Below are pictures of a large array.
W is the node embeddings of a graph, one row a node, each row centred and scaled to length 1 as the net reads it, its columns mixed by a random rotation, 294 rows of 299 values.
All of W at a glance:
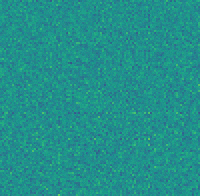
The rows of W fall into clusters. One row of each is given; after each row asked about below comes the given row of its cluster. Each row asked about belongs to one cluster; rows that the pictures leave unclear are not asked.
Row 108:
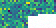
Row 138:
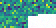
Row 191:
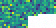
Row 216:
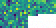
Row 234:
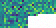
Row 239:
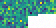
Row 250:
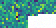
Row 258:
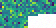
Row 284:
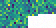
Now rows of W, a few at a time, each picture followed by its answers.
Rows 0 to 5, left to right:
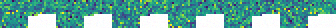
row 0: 191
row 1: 191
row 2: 216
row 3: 138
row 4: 239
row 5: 234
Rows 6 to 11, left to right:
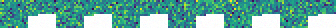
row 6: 108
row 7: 191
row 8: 138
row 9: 216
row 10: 284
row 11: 258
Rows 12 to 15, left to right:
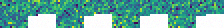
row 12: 216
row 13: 108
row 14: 138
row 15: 138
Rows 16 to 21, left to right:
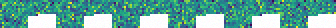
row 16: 258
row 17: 250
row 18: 250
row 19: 284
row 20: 239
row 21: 108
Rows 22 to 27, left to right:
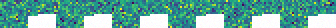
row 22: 250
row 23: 258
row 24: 191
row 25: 250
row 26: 108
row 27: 258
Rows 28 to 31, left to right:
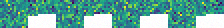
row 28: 284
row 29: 250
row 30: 250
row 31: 258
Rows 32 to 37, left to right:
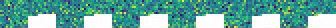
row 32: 284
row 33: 234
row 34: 191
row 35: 108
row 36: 138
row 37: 191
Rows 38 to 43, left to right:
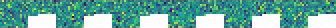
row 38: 108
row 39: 250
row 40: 258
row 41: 138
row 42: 239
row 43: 258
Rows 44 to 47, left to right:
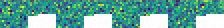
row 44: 191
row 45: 250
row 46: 191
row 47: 216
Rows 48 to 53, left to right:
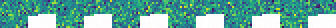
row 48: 239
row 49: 138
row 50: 239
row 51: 250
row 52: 239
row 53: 138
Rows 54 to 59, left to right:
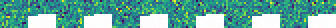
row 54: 138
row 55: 284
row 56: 234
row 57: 284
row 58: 258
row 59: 284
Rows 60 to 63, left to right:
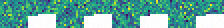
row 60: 239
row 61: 108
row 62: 216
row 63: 250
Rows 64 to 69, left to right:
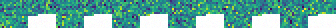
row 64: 138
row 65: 138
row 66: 191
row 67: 234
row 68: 191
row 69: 234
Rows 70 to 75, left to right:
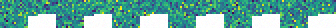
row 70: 258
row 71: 216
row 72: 191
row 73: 250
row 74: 284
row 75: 108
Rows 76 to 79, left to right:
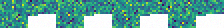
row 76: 250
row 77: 258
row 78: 258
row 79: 258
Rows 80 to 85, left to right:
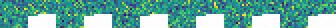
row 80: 234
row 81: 258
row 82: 234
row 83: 138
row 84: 258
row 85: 250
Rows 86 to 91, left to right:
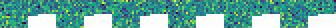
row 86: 138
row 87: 258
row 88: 108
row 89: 284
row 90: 258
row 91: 108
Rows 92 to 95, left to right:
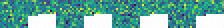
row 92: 239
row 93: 234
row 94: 234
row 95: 216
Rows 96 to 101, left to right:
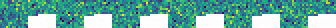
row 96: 216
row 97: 258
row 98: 239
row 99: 258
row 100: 138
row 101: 258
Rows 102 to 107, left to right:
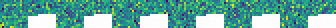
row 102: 138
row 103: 108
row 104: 108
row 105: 216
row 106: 108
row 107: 250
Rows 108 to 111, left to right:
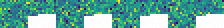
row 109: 234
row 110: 284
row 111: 191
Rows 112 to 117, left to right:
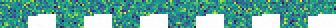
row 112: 108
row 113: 258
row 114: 191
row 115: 216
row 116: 234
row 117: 234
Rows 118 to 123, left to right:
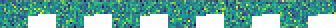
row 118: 234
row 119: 284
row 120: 284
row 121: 239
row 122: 250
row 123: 108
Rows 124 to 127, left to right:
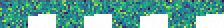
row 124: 239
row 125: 284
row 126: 191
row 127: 108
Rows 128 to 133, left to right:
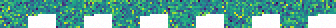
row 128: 191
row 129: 216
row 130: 108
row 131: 191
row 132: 258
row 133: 138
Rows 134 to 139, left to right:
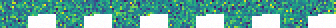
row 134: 250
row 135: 191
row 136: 191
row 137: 284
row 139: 239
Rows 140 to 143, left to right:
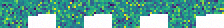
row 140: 239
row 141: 250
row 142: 258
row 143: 239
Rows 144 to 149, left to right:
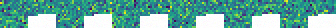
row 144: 138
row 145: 239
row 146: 138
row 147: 258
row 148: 250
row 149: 284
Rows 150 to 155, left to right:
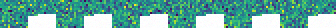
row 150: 191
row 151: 284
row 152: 250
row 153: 138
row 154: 138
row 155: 250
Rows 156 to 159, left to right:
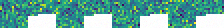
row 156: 250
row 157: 108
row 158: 239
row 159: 108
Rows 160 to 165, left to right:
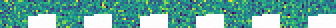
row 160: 284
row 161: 138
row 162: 239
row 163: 234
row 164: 284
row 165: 138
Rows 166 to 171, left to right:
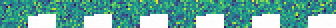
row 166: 239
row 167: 108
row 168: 216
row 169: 216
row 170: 216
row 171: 250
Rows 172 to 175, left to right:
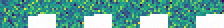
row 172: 234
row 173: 108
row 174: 108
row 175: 108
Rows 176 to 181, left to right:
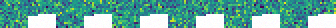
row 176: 284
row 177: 216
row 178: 138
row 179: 239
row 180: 138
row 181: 239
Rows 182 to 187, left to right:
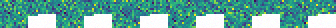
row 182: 284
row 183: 284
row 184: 108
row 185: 258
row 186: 191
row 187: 108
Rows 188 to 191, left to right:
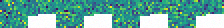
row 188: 284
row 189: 191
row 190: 239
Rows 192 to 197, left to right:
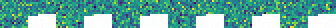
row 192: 258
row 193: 138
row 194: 216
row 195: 234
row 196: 239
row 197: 138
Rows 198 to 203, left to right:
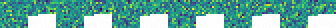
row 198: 239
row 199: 239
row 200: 250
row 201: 234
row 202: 250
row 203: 250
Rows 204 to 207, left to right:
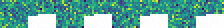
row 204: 108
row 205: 284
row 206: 216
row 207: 239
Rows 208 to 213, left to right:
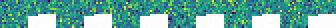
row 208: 239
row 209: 239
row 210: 250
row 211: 216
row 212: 284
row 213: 284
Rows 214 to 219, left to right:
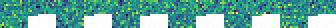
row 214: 138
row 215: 216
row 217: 216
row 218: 191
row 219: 138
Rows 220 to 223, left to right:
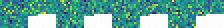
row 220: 234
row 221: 284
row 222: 250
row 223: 191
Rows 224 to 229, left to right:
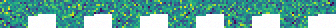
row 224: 191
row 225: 250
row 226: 258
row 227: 250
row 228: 234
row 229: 258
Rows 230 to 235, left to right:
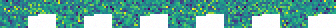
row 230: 234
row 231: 138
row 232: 191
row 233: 234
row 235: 191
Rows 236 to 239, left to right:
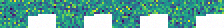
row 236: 108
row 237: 250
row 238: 234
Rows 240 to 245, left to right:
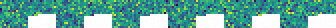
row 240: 191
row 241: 216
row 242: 108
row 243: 216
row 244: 191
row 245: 191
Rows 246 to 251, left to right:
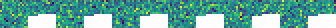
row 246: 258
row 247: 138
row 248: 234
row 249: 250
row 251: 108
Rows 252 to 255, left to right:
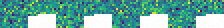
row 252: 234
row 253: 138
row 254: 234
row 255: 138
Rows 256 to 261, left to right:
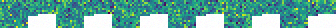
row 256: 108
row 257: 108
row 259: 239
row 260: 258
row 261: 216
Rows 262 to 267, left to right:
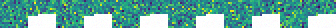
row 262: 239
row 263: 284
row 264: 191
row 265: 234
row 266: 239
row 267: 138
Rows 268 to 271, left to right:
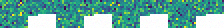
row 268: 258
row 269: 284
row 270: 138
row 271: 108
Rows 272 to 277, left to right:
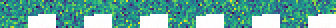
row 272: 138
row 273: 216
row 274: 108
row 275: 284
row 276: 284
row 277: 239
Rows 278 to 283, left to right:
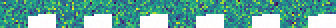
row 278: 239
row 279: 216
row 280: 234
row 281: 216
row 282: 258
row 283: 258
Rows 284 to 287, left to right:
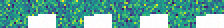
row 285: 284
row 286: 250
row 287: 138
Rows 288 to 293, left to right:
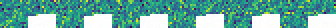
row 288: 138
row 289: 138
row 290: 284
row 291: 250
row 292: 234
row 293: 191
